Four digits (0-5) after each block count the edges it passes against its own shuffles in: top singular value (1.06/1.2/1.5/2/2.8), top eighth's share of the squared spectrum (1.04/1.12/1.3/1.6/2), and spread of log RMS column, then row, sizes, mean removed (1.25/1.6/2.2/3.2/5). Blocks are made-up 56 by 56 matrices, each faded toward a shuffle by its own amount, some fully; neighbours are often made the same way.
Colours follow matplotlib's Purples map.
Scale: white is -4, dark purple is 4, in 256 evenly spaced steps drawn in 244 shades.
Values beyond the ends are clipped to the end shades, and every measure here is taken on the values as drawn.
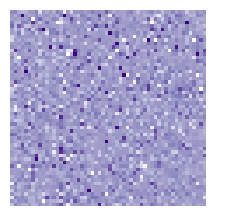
0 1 0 0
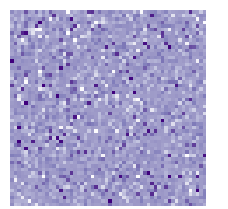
0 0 0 0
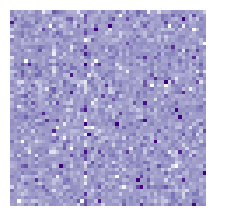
2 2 1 0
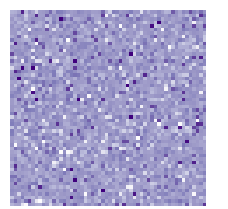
0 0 0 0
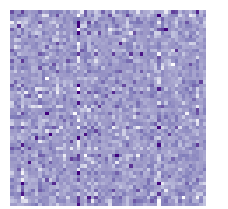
4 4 2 1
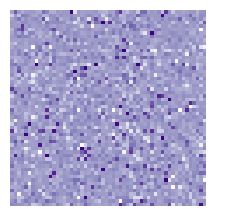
0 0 0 0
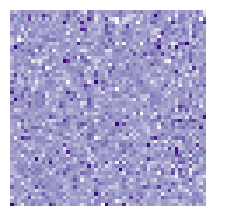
2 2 1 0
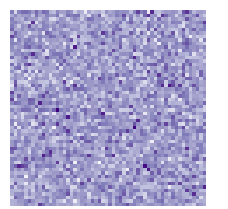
2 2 0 0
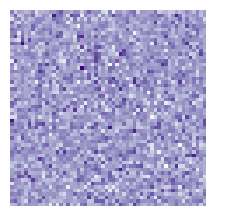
0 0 0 0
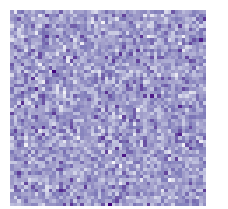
2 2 0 0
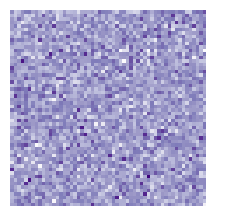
3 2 0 0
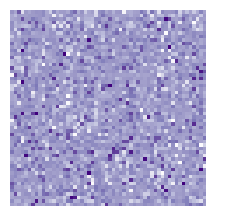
2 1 0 0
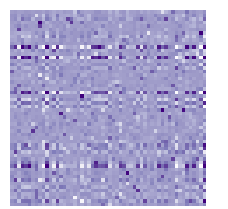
5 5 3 3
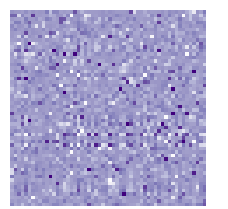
3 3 1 1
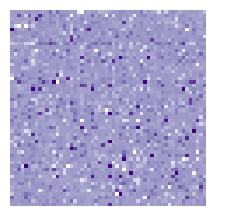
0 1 0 1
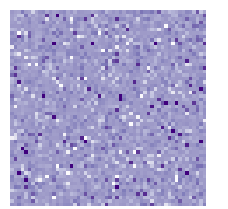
0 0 0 0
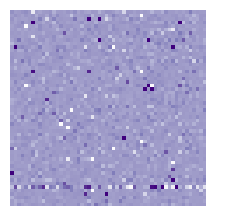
3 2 0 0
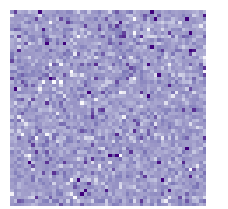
2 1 0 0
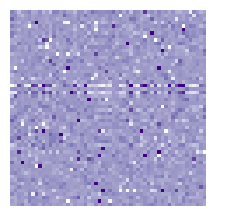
3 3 0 1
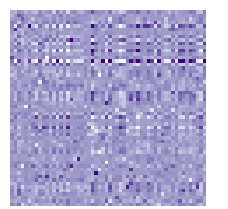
5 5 2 3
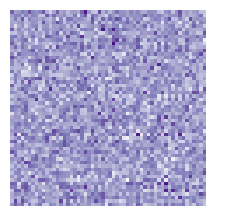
2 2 1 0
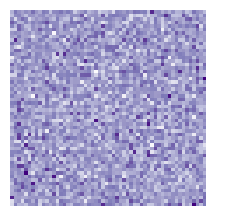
0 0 0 0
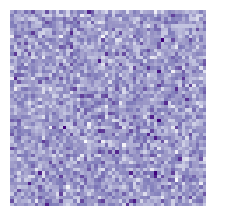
2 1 1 0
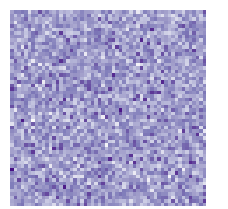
0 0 0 0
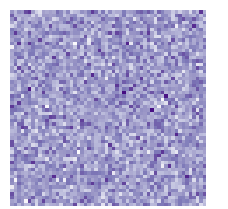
0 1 0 0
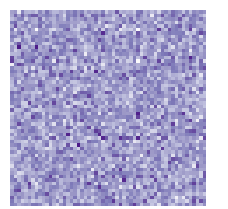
3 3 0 1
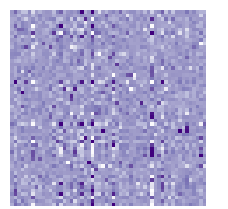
4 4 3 2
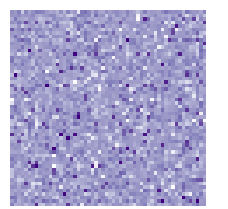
2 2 0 0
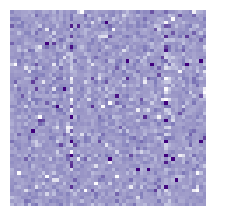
3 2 1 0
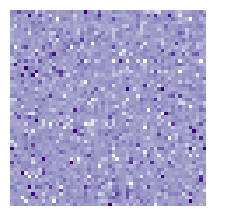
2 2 1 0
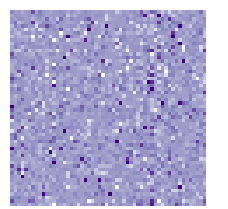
2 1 1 0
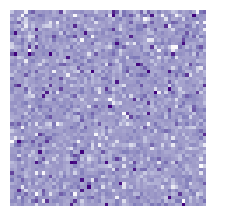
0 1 0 0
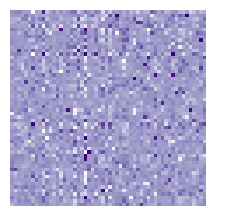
4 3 2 1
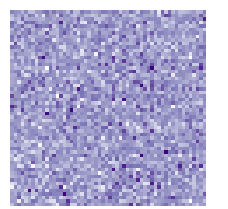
0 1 0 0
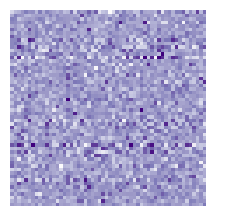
2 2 0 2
